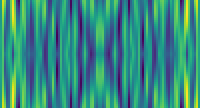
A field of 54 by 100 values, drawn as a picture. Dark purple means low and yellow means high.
Grain: streaks running down. Mirror symmetry: left to right and top to bottom. Ninth with the lowest average: centre. Average level on the scale: 50%.
